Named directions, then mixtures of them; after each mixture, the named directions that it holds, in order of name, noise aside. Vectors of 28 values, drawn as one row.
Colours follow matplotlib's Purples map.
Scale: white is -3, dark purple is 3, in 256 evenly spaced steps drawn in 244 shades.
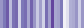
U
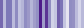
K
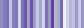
U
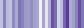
K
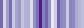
K, U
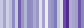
K, U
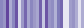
K, U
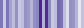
K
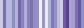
K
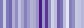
K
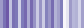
U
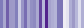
K, U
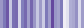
U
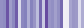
K, U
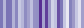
K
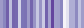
U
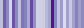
K, U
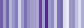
K, U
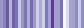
U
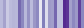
K, U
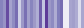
K, U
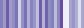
K, U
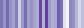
K, U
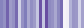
K, U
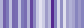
K, U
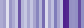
K, U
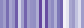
K, U
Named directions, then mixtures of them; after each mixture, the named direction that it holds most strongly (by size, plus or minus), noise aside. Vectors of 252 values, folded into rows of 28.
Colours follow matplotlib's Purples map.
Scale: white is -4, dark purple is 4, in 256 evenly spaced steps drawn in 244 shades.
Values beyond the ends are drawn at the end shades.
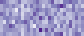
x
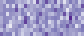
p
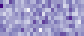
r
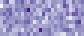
r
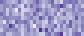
x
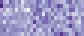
r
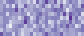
p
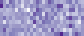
r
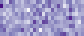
r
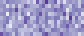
p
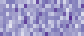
p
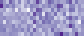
r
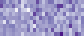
x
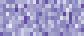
p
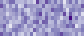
p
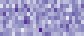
p
